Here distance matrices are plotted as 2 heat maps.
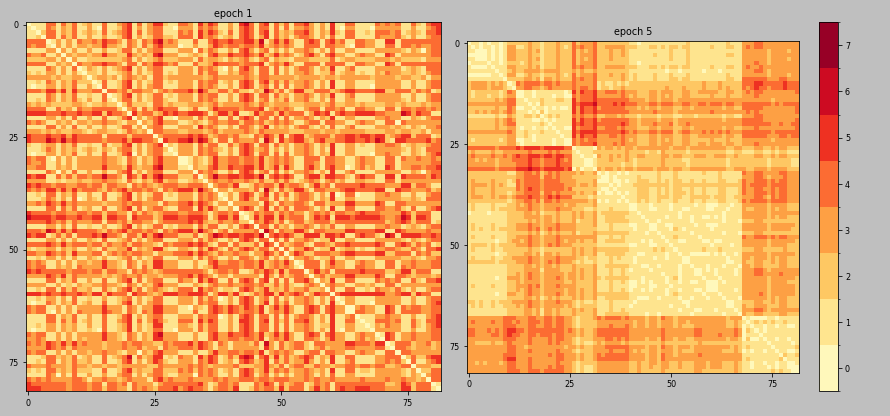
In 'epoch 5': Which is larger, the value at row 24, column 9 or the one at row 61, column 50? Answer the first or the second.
the first
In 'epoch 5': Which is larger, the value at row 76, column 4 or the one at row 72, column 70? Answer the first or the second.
the first
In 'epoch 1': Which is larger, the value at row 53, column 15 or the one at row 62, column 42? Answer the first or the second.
the first
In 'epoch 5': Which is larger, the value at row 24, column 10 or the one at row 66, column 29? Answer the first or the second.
the first
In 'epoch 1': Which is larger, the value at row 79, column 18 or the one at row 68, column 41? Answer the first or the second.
the first
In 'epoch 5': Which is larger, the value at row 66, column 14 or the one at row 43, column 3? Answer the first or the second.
the first
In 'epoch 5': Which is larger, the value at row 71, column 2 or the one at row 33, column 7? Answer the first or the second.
the first
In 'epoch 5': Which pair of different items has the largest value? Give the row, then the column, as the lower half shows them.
31, 15
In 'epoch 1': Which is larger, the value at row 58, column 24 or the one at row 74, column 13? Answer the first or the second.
the first
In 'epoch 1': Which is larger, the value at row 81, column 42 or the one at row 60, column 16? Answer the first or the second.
the second
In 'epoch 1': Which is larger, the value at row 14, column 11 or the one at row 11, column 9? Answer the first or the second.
the second
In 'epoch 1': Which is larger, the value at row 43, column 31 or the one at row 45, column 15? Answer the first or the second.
the first
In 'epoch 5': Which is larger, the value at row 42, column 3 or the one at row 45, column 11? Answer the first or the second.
the second
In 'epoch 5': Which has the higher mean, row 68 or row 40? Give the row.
68
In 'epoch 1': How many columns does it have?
82
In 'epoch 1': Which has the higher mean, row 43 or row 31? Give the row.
43
